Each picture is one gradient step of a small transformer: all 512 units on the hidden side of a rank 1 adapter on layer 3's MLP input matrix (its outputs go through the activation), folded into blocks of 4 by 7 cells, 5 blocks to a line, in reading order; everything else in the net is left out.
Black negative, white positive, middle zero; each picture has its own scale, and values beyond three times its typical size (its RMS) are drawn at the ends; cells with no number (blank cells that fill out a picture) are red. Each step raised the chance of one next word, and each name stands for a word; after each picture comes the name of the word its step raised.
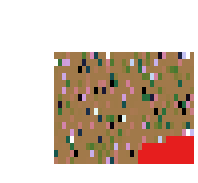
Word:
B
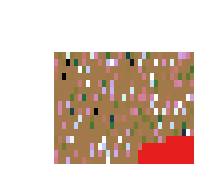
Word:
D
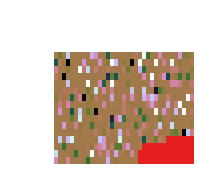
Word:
D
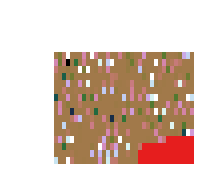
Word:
D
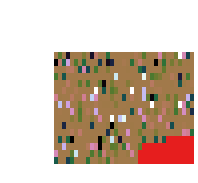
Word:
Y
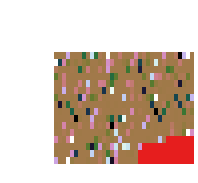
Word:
B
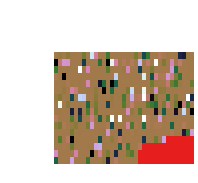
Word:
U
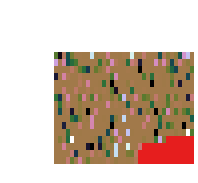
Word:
B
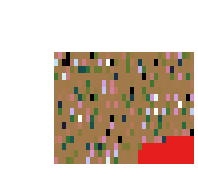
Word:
U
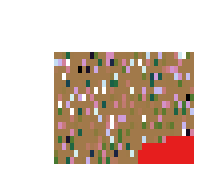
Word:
D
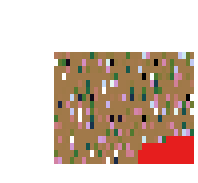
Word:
U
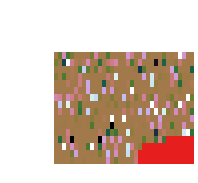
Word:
Y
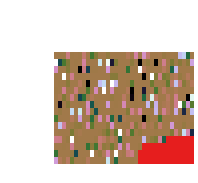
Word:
U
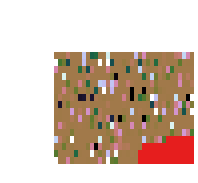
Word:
U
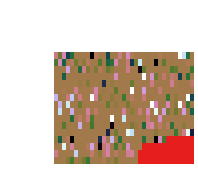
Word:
Y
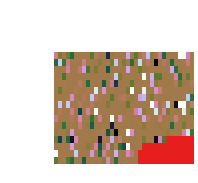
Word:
Y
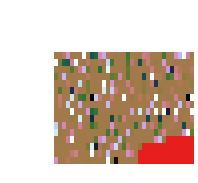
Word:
U
